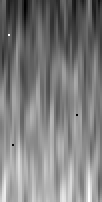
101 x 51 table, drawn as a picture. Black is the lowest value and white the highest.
Values rise toward the bottom. Three lone cells stand out: one far higher and two far lower than their neighbours. The grain runs up and down. The values follow a bell shape.
